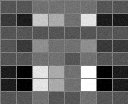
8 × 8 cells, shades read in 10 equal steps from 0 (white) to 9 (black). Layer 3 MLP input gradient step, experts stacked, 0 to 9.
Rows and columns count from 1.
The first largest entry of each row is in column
1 2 1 2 1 2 2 1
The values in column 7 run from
6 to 9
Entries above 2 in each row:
8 6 8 8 8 6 6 8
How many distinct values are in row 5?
2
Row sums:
44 42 48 45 45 43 43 46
